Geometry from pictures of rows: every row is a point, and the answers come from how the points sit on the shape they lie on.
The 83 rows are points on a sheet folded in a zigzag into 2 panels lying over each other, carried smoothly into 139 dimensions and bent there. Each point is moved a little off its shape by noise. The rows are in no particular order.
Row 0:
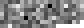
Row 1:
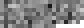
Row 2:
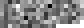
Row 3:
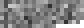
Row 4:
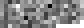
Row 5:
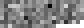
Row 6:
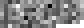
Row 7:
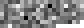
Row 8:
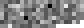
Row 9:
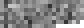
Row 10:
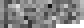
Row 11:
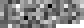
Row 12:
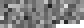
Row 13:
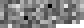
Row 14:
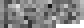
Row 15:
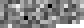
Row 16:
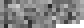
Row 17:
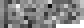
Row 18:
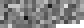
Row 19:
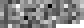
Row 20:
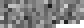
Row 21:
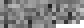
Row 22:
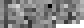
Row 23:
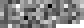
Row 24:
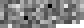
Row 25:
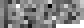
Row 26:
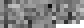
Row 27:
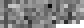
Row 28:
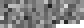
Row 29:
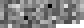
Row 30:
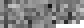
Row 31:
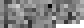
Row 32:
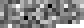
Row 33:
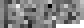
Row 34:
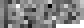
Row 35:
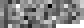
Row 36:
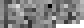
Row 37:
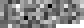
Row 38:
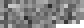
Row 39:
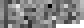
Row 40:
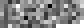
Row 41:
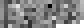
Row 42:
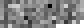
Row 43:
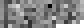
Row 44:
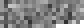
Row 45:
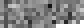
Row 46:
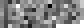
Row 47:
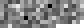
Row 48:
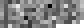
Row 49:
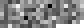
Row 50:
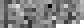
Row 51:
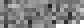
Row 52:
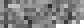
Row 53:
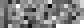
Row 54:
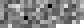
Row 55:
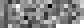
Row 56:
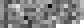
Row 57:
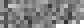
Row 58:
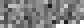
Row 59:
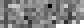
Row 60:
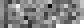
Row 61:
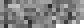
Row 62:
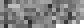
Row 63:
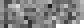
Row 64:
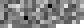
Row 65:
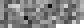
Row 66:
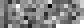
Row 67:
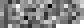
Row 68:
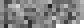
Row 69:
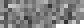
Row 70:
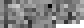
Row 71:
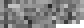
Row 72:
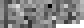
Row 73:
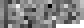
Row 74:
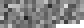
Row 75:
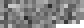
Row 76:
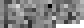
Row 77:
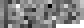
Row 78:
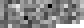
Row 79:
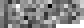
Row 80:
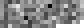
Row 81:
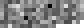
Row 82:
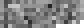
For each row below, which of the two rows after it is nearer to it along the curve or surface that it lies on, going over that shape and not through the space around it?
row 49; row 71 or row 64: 64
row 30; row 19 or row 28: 28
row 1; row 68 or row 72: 72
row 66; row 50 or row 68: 68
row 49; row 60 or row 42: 42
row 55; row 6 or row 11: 11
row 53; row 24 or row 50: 50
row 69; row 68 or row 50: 68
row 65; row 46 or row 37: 37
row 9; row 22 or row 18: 18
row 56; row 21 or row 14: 14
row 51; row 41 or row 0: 41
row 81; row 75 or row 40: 40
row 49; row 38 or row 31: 31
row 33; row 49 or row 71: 49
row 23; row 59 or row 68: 59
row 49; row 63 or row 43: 43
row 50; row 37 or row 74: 37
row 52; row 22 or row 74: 74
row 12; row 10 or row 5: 5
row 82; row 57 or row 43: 57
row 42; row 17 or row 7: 7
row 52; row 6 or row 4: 4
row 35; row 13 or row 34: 34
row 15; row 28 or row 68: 68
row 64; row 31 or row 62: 62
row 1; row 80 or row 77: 77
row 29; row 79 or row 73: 73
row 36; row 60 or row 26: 26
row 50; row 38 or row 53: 53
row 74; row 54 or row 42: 54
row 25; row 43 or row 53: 53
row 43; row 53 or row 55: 53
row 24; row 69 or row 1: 1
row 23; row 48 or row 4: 48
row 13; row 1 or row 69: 1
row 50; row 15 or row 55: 55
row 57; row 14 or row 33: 14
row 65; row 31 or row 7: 7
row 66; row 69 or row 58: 69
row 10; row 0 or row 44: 44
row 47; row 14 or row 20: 14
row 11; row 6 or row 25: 6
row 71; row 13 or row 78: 78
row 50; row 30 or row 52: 30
